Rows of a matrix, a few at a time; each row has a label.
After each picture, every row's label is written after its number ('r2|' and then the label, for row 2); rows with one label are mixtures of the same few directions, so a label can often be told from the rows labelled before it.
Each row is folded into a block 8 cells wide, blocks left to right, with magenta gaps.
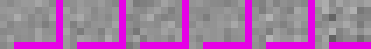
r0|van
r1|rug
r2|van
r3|van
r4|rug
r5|rug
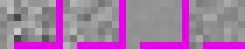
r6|rug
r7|van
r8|van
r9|van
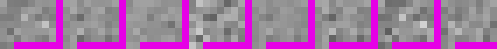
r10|van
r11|rug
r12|van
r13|van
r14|rug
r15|rug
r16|van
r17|rug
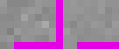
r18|van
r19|rug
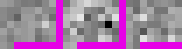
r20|van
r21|van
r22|rug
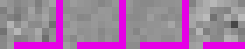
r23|rug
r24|van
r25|van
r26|van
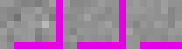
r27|van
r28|van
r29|rug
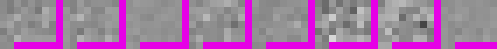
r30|rug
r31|rug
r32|van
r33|van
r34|van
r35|rug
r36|van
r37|rug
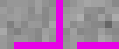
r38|rug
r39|van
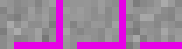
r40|rug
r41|rug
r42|van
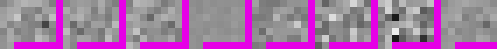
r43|van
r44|rug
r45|van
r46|rug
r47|van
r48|van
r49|rug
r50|van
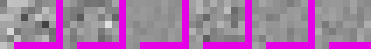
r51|van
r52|van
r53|rug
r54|rug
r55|van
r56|rug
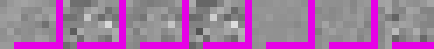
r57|van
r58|van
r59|van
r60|van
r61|van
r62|rug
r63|rug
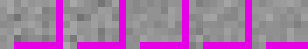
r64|rug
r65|van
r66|rug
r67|van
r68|van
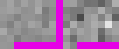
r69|rug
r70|van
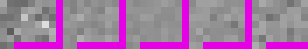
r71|van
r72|rug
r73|van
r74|van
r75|van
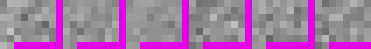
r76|van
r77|rug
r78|van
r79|van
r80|rug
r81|van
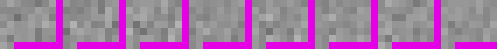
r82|van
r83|rug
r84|rug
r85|rug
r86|rug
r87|rug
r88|van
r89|rug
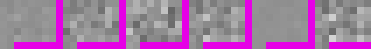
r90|rug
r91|rug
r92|rug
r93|rug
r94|van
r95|rug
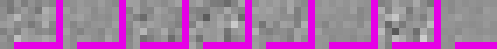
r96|rug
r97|rug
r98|rug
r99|van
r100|rug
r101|rug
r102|rug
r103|rug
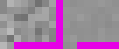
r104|van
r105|van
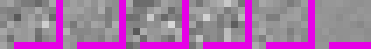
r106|van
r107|rug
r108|van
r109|van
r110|van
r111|van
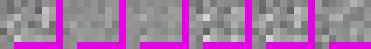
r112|rug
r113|rug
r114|rug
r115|rug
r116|rug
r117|van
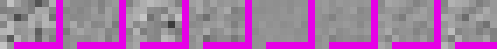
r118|van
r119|rug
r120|van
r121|rug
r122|rug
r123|rug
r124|van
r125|van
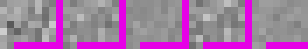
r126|rug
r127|van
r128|rug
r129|van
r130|van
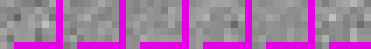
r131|van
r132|van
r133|rug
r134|van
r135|van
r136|van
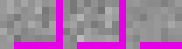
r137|rug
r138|rug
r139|van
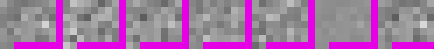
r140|van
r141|van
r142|van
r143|rug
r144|van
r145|van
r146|van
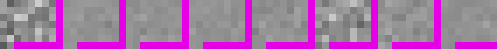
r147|van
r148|van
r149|rug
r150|rug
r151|rug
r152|van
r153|van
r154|van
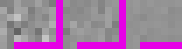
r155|rug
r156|rug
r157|rug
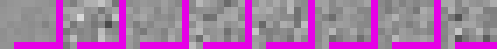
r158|van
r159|van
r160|rug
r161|van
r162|rug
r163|rug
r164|rug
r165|rug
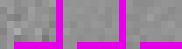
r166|rug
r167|rug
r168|van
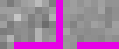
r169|van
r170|rug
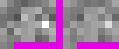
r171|van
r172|van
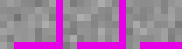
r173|van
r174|van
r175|rug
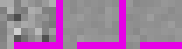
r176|rug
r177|rug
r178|van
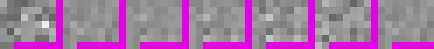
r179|van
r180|rug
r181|rug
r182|rug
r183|rug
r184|van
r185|rug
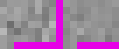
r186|rug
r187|rug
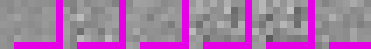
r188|rug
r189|rug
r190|van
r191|rug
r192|rug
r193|van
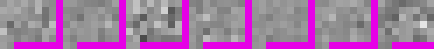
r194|rug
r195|van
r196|rug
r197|rug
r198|rug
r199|van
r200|van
